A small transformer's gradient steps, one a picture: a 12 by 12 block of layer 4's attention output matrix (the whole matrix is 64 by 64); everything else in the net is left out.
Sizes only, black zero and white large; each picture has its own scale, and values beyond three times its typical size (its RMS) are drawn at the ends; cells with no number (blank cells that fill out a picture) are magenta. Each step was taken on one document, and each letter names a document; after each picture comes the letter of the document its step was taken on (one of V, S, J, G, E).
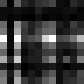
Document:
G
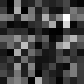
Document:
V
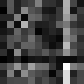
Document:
V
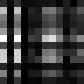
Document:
G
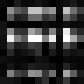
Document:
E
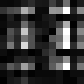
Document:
V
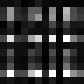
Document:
E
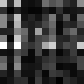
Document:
G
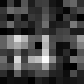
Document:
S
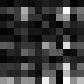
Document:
V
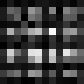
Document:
E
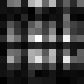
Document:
E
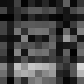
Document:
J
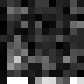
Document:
S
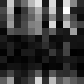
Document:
E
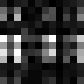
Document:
G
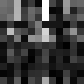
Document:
S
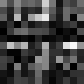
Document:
S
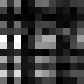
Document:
G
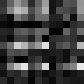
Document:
S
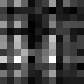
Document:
G
